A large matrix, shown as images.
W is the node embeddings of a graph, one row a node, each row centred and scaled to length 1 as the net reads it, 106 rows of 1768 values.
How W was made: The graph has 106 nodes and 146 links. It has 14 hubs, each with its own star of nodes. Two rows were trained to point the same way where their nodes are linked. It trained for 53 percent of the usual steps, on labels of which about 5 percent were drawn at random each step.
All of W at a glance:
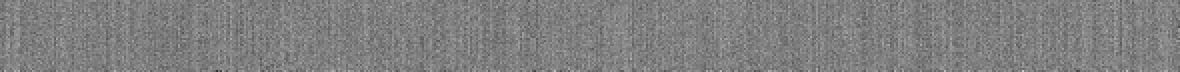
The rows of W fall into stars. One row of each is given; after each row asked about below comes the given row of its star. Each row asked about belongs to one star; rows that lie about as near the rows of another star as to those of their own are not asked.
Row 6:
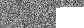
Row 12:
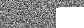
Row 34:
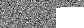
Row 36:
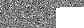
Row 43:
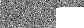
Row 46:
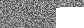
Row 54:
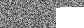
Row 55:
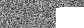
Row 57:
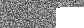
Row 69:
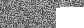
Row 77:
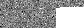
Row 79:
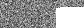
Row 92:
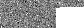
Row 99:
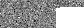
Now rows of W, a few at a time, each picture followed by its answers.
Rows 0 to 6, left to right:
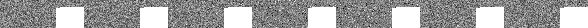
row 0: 77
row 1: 46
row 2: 34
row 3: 54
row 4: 69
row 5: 57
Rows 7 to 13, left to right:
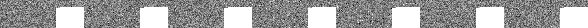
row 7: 54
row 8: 6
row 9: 43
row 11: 77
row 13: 43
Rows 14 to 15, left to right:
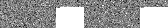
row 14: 6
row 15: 54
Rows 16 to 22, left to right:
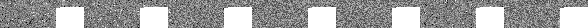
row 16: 79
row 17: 69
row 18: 46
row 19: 54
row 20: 34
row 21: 55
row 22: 92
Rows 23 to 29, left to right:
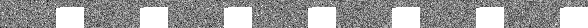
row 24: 99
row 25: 34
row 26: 36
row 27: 43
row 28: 46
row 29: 43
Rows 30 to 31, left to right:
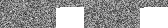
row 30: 34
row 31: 77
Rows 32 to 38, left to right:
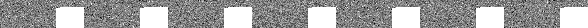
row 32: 36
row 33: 57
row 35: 54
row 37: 34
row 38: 34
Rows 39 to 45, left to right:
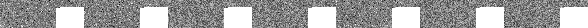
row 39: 99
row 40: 6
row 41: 92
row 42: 12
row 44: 55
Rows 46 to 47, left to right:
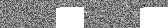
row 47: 55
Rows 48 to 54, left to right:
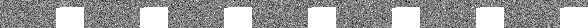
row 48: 36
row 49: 34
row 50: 36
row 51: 99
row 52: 99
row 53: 46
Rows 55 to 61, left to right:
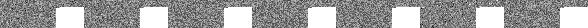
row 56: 36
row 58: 77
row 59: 6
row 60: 12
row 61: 69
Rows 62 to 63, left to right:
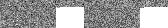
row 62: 54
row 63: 79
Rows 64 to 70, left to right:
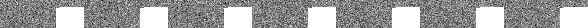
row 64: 54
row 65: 43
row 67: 6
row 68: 12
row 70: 43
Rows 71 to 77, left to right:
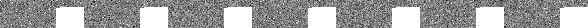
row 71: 99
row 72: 57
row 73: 36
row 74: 79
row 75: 99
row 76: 55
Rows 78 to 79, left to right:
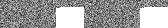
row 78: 34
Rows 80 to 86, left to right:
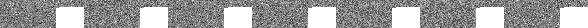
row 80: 69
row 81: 54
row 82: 69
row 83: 6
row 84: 46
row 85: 77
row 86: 6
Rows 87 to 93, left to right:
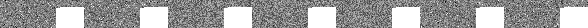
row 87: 46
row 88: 57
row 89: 55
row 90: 34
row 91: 46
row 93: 6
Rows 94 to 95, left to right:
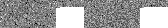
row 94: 57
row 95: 46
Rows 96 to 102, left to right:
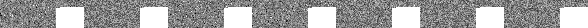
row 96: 92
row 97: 54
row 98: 57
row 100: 79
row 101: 99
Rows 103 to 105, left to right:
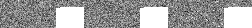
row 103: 55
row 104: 36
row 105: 6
